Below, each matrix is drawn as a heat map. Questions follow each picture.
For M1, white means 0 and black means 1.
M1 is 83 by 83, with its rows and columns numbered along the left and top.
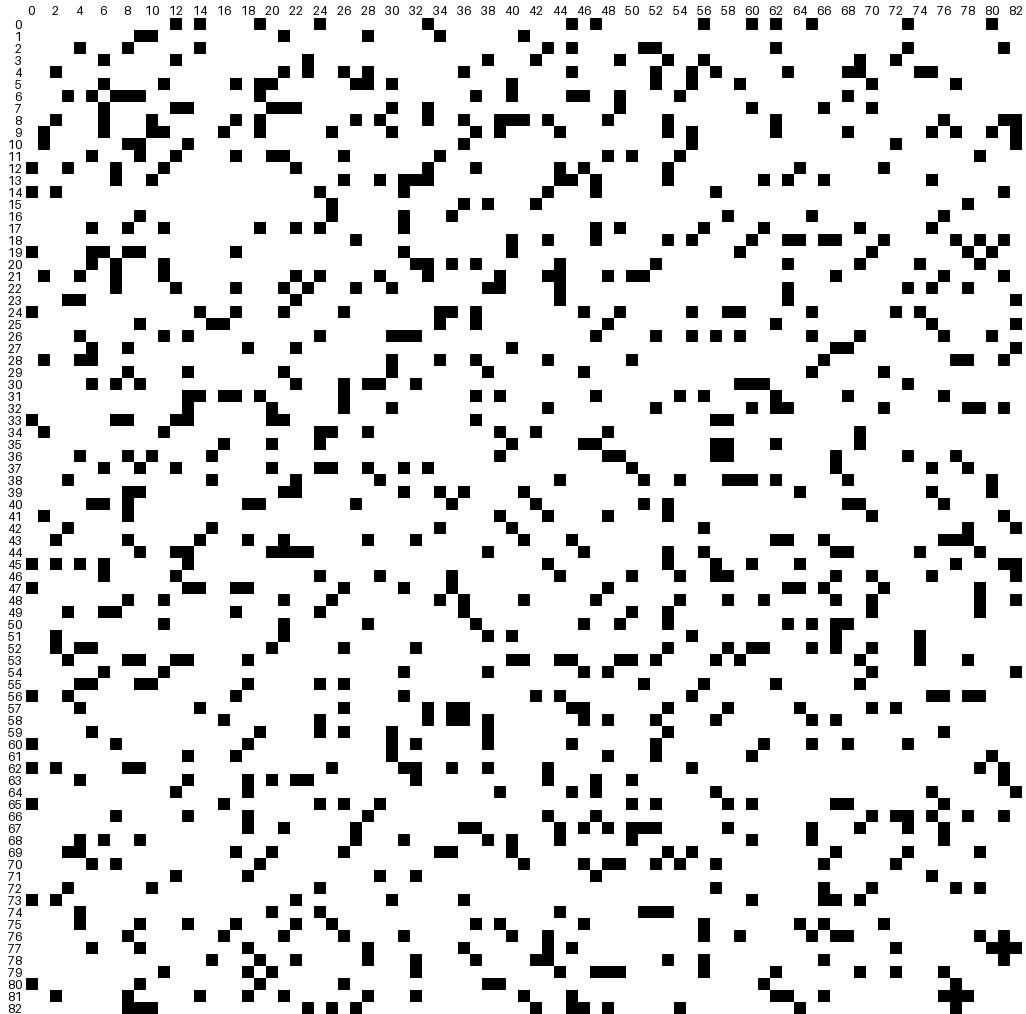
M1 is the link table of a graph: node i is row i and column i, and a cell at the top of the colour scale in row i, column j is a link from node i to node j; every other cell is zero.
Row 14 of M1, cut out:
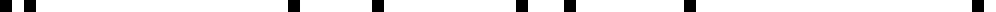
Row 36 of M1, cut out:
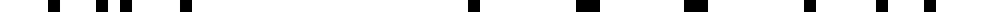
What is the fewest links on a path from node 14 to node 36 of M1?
2
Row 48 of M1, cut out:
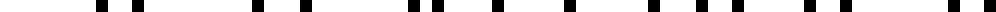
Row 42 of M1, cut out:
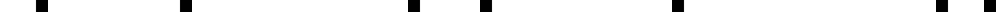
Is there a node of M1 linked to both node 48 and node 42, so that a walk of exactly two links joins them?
yes
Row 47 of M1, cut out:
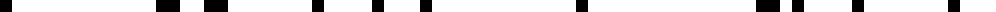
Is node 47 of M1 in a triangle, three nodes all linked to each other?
yes
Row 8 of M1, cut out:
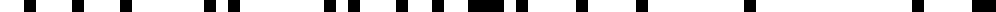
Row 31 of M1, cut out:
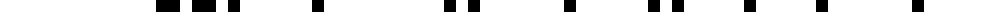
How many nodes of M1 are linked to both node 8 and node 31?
5
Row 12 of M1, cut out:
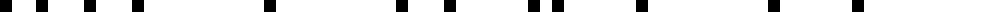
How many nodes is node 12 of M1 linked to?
12
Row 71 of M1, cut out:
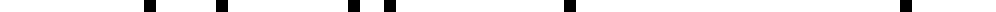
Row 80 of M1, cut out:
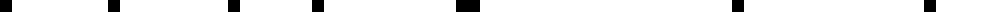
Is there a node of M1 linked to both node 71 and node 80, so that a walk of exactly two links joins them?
no
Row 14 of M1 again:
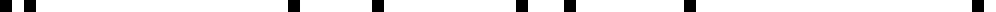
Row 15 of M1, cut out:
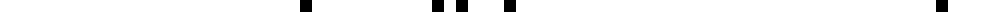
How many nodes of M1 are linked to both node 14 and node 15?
0
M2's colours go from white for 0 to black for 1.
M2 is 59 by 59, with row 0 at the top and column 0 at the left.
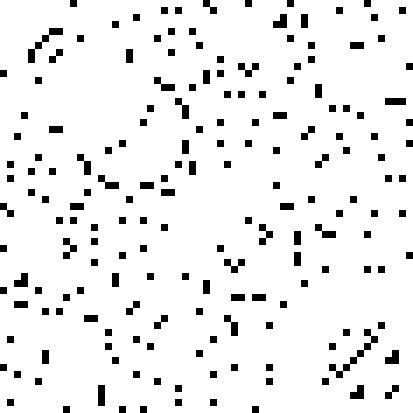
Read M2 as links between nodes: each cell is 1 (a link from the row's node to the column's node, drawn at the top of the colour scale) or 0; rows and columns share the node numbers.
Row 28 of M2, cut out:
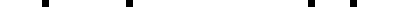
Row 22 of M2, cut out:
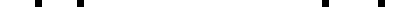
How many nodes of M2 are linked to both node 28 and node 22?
0
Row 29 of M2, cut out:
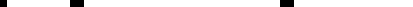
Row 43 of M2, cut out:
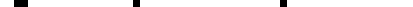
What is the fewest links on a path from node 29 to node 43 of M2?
2
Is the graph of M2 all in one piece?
yes
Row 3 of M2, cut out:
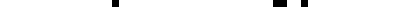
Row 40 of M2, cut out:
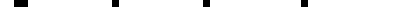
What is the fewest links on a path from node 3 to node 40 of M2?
1
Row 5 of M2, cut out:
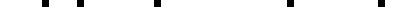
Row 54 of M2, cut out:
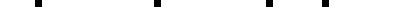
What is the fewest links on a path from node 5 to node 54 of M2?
1
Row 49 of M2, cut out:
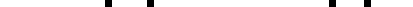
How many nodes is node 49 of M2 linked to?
4
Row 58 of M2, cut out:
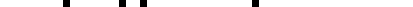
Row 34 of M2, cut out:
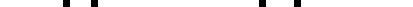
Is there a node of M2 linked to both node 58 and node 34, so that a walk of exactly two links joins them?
yes
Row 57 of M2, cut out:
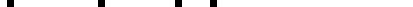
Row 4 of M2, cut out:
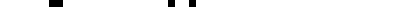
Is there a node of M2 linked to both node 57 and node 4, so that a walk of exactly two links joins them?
no
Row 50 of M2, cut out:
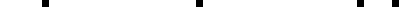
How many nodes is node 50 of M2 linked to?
4
